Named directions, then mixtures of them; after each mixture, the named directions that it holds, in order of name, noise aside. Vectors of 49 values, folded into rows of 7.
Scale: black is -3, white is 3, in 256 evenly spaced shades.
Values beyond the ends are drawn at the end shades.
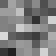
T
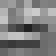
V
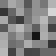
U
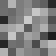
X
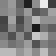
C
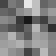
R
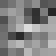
T, U, V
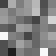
R, T, V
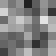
R, T, U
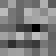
C, V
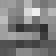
V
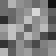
X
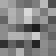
C, V, X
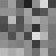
C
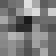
R, V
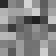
R, T, V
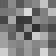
C, R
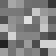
X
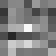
V
